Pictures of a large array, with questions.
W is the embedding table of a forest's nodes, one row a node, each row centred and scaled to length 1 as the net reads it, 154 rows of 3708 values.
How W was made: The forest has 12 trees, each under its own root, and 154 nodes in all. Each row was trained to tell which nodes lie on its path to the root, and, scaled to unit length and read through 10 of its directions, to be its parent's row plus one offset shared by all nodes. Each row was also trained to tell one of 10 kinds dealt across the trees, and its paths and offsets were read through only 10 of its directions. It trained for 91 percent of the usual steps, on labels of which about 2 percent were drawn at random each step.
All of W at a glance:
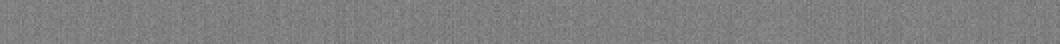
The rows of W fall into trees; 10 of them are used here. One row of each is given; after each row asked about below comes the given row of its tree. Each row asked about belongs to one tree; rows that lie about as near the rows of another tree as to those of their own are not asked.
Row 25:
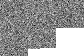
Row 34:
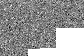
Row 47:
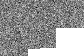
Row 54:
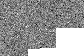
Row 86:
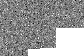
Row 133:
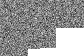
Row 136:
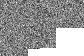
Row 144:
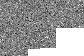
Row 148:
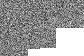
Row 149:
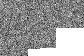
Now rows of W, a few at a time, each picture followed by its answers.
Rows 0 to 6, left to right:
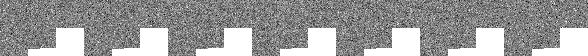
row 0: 86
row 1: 144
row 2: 34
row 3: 34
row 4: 47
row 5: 136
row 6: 136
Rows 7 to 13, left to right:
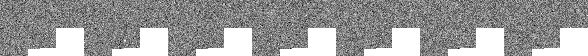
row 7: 144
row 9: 136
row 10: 54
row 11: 47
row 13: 25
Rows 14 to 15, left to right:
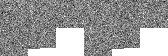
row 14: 34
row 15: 136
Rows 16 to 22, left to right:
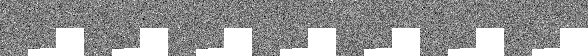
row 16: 86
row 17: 86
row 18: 149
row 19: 148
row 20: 54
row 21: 144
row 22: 148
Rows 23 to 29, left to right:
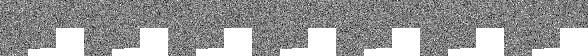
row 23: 149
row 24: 149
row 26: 47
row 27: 25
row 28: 25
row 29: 149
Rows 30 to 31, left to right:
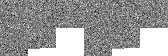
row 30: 54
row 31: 133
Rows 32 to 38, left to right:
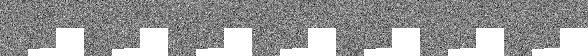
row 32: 136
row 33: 148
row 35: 148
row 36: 34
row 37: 148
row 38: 133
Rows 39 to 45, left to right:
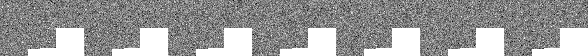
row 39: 148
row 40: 133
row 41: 149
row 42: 54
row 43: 25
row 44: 86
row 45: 149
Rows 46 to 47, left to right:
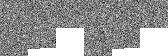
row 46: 148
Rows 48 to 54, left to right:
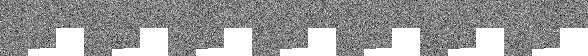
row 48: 47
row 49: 34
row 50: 86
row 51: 133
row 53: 34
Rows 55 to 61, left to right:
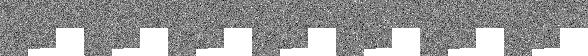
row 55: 25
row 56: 136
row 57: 54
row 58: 54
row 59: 86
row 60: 54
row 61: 148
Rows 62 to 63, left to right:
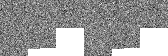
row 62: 148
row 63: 136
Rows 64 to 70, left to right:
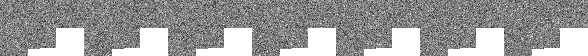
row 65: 54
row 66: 25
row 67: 54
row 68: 148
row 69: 148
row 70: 148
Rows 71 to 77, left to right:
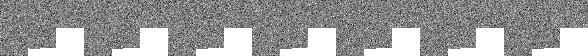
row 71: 47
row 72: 136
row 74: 149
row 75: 148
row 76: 25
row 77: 86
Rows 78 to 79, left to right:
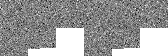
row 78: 133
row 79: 34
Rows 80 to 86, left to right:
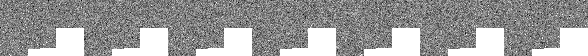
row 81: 148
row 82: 136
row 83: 148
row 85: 136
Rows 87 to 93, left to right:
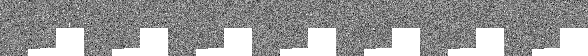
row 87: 149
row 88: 86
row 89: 144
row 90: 136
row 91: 25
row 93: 149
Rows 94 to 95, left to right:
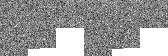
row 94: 47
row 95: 34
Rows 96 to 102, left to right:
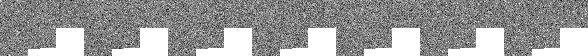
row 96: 149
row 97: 34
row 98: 54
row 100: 54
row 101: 149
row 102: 149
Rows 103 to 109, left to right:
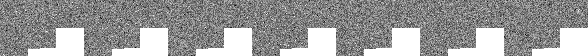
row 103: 25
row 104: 148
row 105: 144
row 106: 34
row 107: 149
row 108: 133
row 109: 25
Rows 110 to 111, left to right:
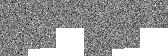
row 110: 148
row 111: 54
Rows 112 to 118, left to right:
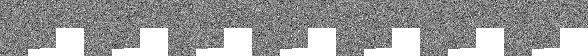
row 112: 54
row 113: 136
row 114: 54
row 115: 149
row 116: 34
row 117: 136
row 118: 144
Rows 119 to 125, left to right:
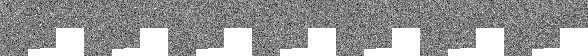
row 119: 133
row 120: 47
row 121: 54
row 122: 149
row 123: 86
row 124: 133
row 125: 25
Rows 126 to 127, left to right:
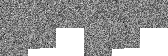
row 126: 54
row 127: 136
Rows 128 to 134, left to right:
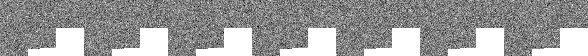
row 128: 133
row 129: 136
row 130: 86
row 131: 149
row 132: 25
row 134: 54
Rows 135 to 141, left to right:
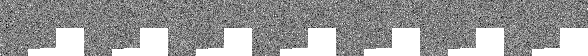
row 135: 133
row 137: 144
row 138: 25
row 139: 144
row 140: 86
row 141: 136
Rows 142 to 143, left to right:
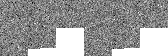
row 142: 86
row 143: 149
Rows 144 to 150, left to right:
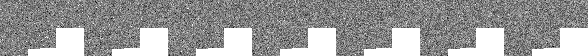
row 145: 149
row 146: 136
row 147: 136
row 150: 54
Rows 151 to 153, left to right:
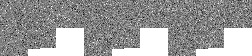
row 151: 86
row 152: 148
